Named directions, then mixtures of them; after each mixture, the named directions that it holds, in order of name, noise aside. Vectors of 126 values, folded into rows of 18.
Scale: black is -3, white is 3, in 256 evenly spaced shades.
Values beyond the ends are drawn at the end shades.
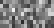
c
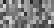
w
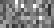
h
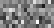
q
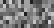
w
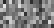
w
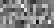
h, q, w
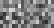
q, w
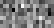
c, h, q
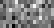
c, h, q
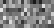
q, w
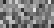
h, q, w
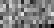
c, w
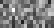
c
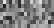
w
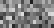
c, q, w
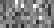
h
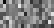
w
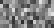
c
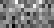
c, h, q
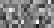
q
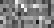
h, q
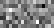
q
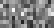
c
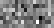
h, q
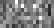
h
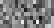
c, h, q
